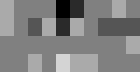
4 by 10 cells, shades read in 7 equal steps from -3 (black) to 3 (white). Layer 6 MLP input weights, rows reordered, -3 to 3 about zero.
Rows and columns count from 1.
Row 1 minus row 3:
1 0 0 0 -3 -2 0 0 1 -1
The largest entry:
2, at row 4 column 5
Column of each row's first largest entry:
1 1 10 5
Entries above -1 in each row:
8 5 10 10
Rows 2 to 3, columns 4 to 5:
1 -2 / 0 0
